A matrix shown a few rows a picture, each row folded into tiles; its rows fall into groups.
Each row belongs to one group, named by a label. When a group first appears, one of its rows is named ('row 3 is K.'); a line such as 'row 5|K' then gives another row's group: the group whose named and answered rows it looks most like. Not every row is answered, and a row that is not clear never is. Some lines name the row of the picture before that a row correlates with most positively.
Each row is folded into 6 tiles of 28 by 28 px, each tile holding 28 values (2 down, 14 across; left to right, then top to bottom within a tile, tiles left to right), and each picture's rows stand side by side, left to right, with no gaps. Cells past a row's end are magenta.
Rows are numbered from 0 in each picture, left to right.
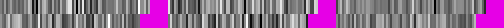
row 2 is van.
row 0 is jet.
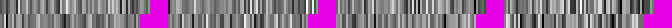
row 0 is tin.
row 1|jet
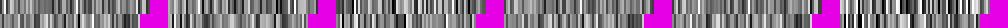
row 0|van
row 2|tin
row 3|van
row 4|van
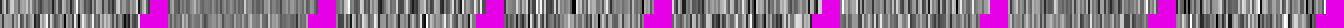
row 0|van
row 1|van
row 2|jet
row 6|jet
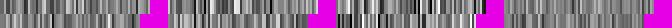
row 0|jet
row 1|jet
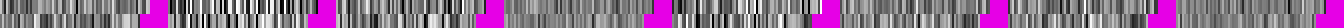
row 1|tin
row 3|tin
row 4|jet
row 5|van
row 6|van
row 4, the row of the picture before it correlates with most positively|0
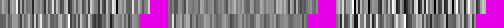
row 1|tin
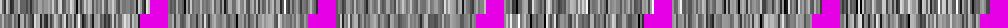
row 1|tin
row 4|tin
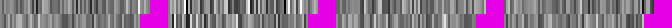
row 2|jet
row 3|van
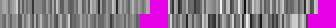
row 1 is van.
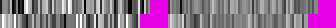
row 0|jet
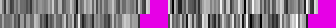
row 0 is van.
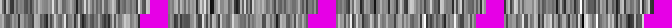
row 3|van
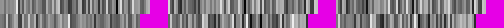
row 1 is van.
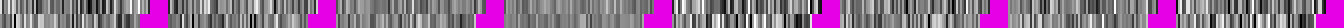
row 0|jet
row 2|van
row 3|jet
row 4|van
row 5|tin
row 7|van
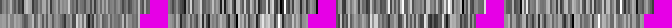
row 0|jet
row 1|tin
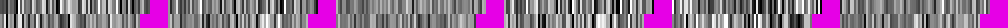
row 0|tin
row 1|tin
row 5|jet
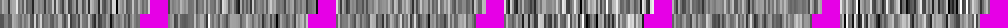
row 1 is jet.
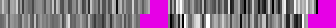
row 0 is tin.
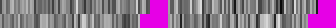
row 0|van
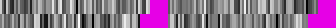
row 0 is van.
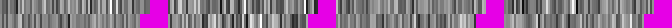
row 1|van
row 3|jet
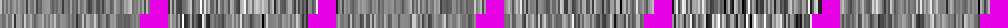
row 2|jet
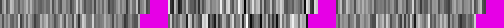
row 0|van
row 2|van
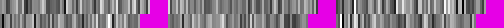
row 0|jet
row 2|tin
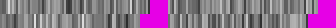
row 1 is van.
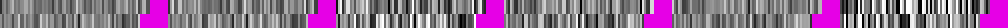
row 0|van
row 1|van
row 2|van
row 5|tin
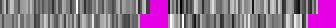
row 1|jet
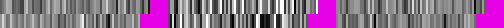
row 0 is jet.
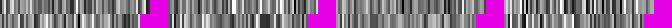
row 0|van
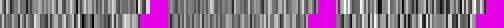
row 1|jet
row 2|jet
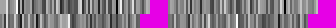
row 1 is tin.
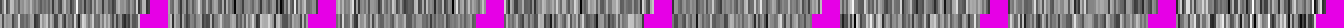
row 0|van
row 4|jet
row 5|jet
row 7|van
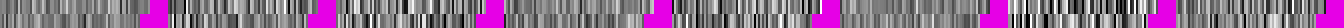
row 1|tin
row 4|jet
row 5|van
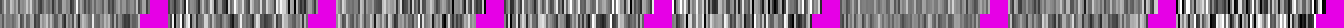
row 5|tin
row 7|van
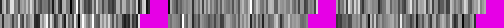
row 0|van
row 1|jet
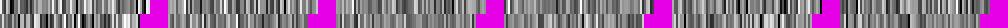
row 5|tin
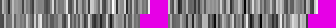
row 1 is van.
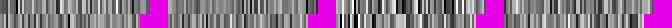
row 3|jet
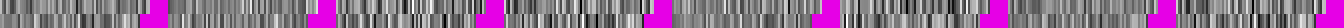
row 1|jet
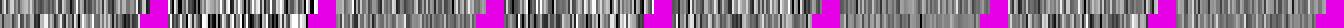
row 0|van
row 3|jet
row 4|tin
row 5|tin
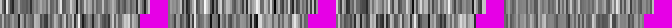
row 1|jet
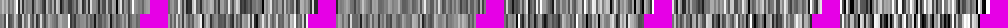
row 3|jet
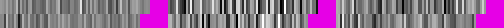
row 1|tin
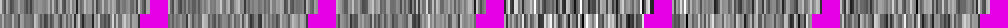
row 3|van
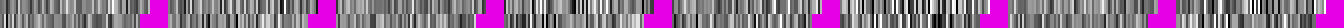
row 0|tin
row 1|tin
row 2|van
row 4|jet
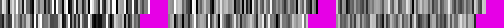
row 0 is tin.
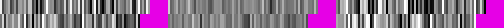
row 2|jet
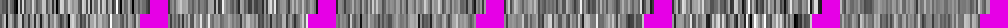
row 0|tin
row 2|jet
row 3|van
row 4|van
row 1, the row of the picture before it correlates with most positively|2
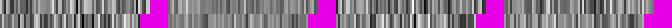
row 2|van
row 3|jet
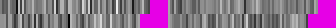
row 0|tin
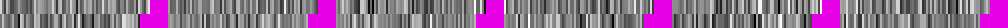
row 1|tin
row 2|jet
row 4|jet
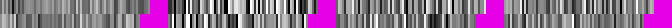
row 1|tin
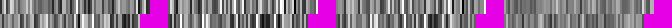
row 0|van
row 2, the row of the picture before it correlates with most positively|2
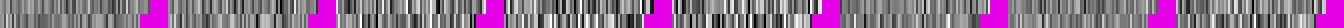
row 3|van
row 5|jet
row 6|jet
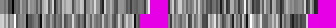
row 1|van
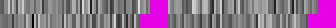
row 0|jet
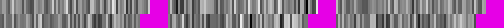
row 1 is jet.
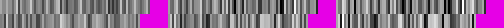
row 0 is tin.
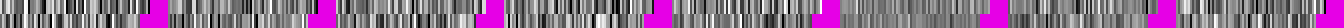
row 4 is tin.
